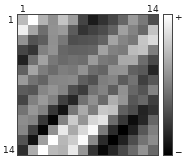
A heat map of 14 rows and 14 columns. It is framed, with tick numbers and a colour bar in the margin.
The values follow a bell shape. The ninth with the lowest average is the bottom right. Neither half mirrors the other. Streaks slant up to the right.
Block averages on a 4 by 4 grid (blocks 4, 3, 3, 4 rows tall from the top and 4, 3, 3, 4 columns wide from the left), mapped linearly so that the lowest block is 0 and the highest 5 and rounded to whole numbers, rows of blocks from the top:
3 1 1 3 | 2 2 2 1 | 2 0 3 1 | 2 5 1 0
